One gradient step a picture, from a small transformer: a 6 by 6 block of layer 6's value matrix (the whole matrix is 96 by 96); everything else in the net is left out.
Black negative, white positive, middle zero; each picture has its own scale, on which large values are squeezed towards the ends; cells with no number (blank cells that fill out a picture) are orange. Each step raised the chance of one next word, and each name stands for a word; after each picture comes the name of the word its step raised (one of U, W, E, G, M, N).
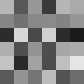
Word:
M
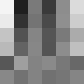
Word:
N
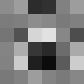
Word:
M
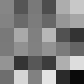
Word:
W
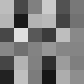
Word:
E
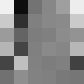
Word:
N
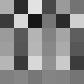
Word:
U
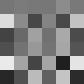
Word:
W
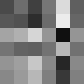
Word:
U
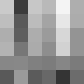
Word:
N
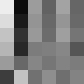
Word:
N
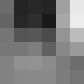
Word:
N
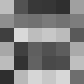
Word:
M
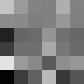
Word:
W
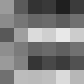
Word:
M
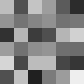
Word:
M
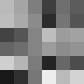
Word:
W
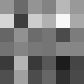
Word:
E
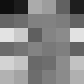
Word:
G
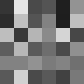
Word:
U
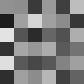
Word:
U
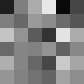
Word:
G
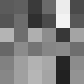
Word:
U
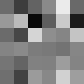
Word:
U
